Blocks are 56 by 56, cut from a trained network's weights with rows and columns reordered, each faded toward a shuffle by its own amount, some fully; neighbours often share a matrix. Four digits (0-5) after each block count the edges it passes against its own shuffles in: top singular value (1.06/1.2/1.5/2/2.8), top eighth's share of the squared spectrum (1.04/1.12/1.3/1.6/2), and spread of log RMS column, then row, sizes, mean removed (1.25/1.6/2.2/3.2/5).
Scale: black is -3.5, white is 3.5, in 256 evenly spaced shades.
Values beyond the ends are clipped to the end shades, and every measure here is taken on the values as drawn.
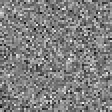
2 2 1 0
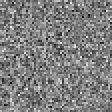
3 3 1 0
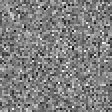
0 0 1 0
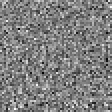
2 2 1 1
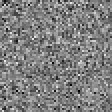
2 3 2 1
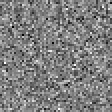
0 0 0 0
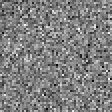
0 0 0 0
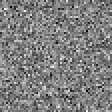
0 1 0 0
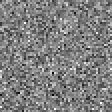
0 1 0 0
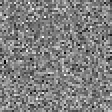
2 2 0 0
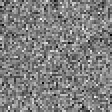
1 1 0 0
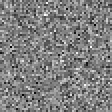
0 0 0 0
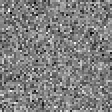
0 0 0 0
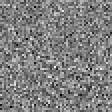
2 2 0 1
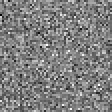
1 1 0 0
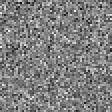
1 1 0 0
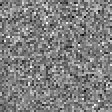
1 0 0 0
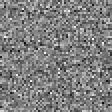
2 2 0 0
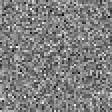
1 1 0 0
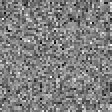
2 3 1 0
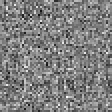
3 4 2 0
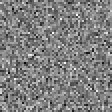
1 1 0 0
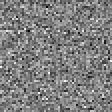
2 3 0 0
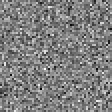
0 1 0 0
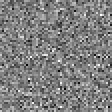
2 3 1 1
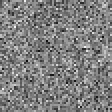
1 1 0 0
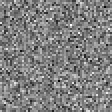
1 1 0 0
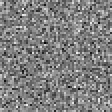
1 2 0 0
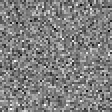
1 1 0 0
